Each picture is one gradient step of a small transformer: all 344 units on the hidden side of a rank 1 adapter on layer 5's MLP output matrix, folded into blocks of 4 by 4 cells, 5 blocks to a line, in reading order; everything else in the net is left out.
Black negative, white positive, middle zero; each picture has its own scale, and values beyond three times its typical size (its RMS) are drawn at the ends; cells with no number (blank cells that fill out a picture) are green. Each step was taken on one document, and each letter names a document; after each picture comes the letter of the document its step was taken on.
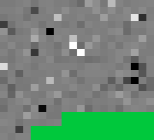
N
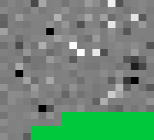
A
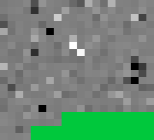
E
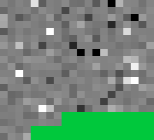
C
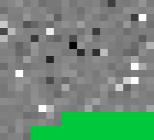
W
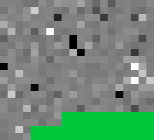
N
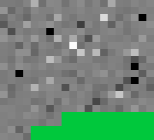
W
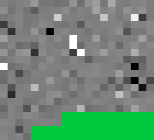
N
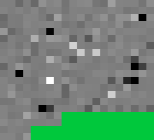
W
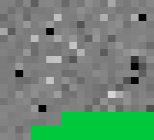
W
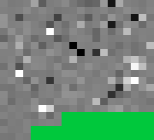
C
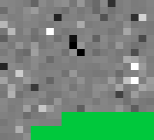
N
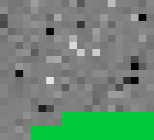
W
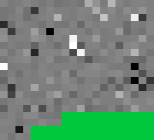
N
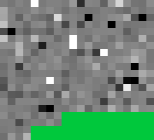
C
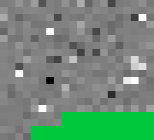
W
